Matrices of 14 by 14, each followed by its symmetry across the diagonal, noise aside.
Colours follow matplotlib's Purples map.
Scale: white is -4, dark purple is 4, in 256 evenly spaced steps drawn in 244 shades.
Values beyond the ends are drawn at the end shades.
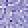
antisymmetric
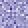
antisymmetric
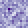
symmetric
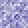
symmetric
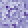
symmetric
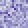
symmetric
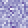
neither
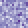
neither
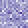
neither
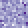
antisymmetric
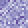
symmetric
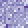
symmetric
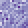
symmetric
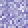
neither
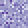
antisymmetric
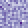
antisymmetric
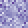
antisymmetric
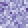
neither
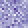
neither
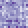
antisymmetric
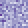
neither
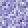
symmetric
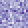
antisymmetric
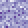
neither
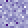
antisymmetric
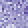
antisymmetric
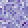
symmetric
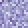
neither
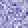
neither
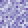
symmetric
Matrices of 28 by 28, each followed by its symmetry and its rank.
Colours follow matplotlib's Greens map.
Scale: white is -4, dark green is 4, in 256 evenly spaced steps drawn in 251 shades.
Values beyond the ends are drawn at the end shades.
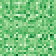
neither, rank five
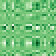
neither, rank two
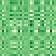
neither, rank two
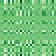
neither, rank two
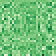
neither, rank five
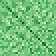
symmetric, rank five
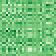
neither, rank three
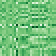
neither, rank three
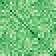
symmetric, rank five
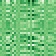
neither, rank two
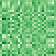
neither, rank three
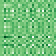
neither, rank two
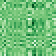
neither, rank three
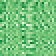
neither, rank five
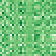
neither, rank three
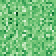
neither, rank five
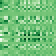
neither, rank two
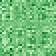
neither, rank five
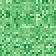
neither, rank five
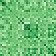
symmetric, rank five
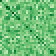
symmetric, rank five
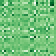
neither, rank three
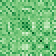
symmetric, rank five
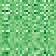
neither, rank three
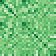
symmetric, rank five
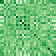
symmetric, rank five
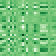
neither, rank two
